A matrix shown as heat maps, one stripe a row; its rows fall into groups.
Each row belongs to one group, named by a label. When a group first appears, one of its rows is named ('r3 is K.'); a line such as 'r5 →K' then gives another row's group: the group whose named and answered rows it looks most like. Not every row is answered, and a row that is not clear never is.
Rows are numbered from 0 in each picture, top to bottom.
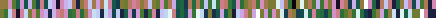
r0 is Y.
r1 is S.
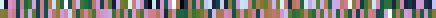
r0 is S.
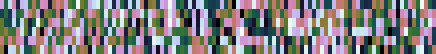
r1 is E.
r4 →S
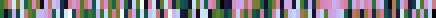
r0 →E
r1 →E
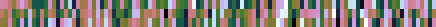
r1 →Y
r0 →Y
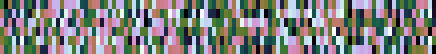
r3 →Y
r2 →S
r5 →E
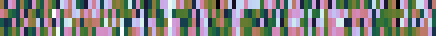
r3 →E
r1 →E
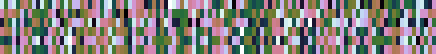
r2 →E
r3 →Y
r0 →S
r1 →Y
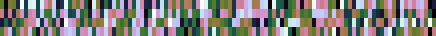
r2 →E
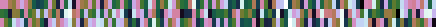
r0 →Y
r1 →E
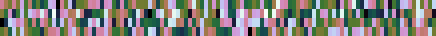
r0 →Y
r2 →S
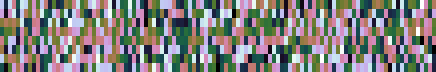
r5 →S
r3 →E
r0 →S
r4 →Y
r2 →E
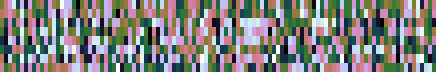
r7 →E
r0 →Y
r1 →Y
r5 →E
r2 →S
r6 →S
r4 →S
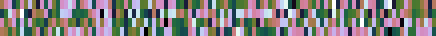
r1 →S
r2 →Y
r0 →Y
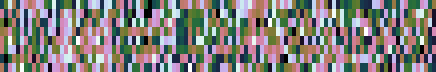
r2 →E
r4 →S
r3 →Y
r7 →S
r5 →Y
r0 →S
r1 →S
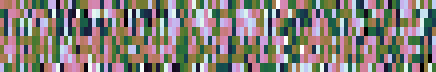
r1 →S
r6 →Y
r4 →Y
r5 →Y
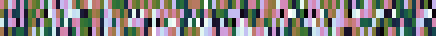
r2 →S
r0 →Y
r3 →S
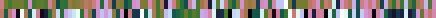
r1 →E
